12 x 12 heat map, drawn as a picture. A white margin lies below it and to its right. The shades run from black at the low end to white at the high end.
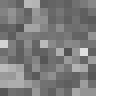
Odd patch: higher, in the bottom left. Calmest part: top right. Roughest part: middle right. Mirror symmetry: none.
